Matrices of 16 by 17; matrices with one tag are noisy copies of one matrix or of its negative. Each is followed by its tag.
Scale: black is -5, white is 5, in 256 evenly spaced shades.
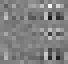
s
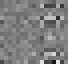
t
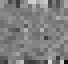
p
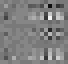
s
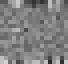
p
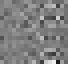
t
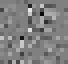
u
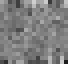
p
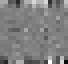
p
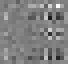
s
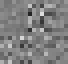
u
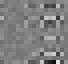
t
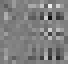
s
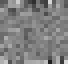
p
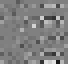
t
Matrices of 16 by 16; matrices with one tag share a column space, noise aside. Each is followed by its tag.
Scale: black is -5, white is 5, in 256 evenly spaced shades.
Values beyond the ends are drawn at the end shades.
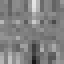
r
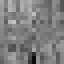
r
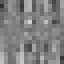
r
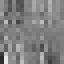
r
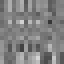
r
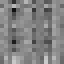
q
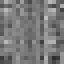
q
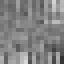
r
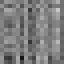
q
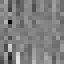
r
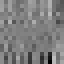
r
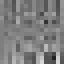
r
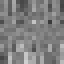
r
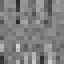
r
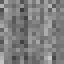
q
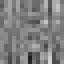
r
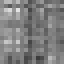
q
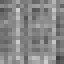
q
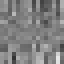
r
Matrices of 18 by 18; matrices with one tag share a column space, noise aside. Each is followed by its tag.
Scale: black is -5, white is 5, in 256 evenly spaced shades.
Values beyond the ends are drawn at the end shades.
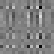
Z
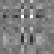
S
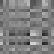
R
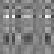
S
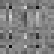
Z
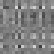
Z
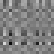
R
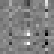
R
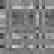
Z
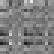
R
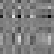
S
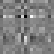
S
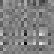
R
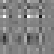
S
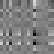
R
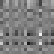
R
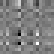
R
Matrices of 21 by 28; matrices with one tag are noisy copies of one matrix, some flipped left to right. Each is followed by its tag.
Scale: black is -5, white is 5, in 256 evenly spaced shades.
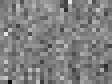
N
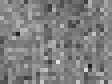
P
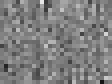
N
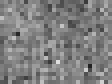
P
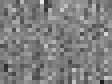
N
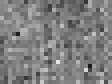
P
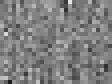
N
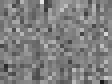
N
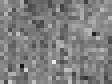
P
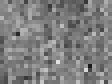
P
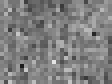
P
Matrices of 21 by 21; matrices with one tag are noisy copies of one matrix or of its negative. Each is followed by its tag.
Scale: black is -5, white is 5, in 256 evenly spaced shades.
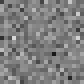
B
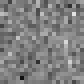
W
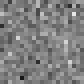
W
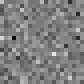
B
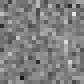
W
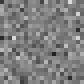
B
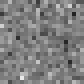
W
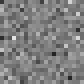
B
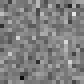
W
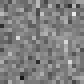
W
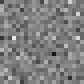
B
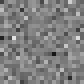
B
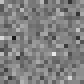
B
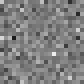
B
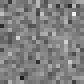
W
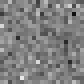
W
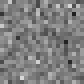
W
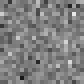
W
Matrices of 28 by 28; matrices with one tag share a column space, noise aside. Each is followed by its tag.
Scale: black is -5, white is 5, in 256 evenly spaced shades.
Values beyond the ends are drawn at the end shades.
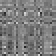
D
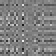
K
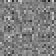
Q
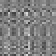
D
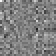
Q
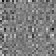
Q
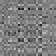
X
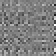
K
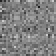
Q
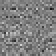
X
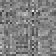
D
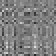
D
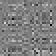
K
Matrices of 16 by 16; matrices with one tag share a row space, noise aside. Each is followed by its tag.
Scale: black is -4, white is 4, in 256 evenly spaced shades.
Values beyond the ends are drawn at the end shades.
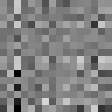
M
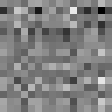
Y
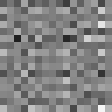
Y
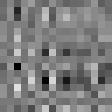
M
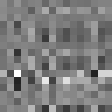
M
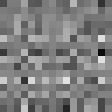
Y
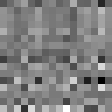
Y
